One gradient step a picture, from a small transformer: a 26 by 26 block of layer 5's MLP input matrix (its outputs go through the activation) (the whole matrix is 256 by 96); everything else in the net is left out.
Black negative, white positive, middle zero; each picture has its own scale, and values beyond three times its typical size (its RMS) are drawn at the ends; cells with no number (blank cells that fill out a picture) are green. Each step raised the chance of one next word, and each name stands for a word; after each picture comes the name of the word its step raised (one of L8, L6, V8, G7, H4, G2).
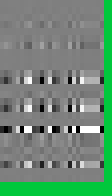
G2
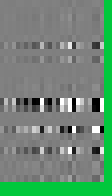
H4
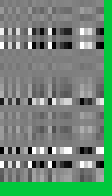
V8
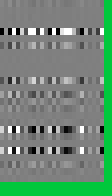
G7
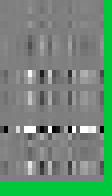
G2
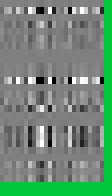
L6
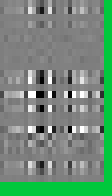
G2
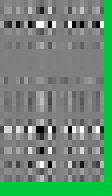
G7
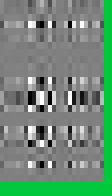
H4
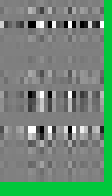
G7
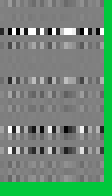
G7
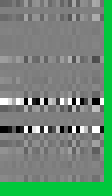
H4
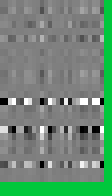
L6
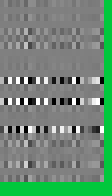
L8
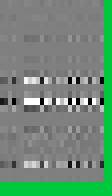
L8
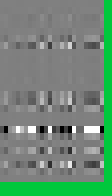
G7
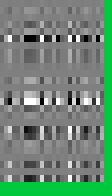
L6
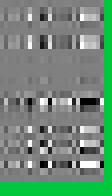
V8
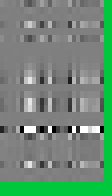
G2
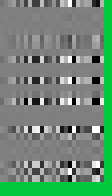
V8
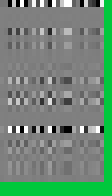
G2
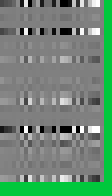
H4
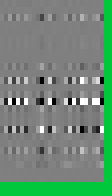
L8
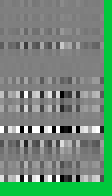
G2
